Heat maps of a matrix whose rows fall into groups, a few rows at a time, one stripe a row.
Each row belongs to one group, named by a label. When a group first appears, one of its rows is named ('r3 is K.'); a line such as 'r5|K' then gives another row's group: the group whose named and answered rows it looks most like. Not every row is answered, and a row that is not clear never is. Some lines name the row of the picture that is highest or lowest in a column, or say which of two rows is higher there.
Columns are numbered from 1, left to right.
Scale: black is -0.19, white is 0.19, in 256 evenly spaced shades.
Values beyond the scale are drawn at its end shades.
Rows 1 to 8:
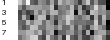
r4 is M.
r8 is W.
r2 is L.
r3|L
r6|L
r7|W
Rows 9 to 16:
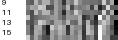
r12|L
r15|L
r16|L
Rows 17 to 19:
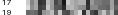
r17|M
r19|L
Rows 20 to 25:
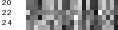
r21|L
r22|L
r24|W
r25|W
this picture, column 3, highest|25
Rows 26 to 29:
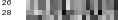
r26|M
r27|M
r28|W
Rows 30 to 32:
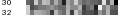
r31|L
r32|W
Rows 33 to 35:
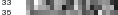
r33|W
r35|L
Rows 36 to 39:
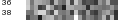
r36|W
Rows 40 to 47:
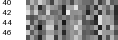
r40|W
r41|M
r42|M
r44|L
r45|M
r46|L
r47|M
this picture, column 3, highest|42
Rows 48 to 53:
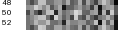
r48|L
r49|W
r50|M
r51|W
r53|L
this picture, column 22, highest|50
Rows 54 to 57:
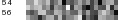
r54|W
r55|W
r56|L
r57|L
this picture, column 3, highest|54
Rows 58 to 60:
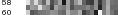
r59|W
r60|L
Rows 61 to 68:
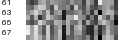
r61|L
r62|W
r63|W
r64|M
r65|L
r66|W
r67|W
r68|W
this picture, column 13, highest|64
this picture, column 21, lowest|64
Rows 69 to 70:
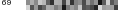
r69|W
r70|L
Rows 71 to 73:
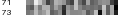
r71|W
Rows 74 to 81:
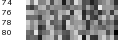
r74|W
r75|L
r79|M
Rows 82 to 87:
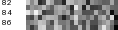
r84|W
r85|M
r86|W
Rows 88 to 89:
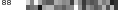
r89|M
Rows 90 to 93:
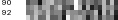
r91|W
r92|M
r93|M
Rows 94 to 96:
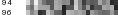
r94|W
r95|W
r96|M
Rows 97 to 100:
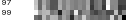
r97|L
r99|W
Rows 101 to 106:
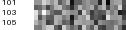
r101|W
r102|M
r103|W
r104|L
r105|M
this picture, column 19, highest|104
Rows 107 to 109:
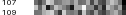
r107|L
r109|W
